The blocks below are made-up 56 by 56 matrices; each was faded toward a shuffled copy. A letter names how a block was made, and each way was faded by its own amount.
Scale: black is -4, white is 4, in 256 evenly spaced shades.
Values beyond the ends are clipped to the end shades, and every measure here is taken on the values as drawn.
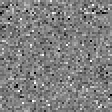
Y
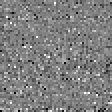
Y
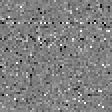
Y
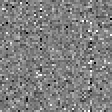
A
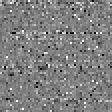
Y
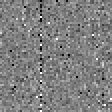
A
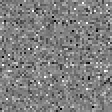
Y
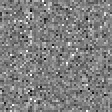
A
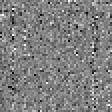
A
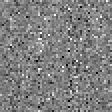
A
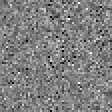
A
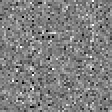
A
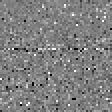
Y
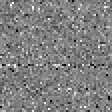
Y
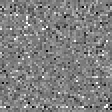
Y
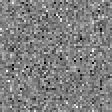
A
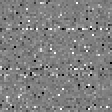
Y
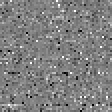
Y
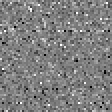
Y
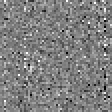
A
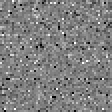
Y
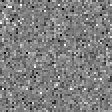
Y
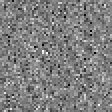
A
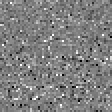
Y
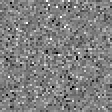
Y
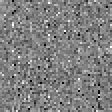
A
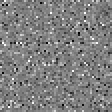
Y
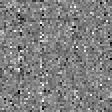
A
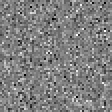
A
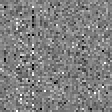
A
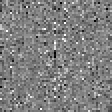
A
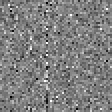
A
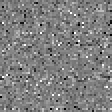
Y
